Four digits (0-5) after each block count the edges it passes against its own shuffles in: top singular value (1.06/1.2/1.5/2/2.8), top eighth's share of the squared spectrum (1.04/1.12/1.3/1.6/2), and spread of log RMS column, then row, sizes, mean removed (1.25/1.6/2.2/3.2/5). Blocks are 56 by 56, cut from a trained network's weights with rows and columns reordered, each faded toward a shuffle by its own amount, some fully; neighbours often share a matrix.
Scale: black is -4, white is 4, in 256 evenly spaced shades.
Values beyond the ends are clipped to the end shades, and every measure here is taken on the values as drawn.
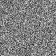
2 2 0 0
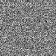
3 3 1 1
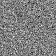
1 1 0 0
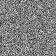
0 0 0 0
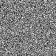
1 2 0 0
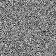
0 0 0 0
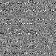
2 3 0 3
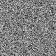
1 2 0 0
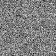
2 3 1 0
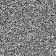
1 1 0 0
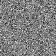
2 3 1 0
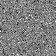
0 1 0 0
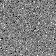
0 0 0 0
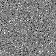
0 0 0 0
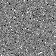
0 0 0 0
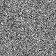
0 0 0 0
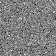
0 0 0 0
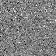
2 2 0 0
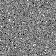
1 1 0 0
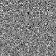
3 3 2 1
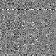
3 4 1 2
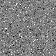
0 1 0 0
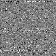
2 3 0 2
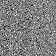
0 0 0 0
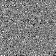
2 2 0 2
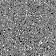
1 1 0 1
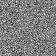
1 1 0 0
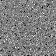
1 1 0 1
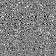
2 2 0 2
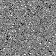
1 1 0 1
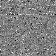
2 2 0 1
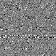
2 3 0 2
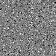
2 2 1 0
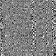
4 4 3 1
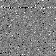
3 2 1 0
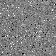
1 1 0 0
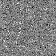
1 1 0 0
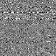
2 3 0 3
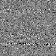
2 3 0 3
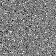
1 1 0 0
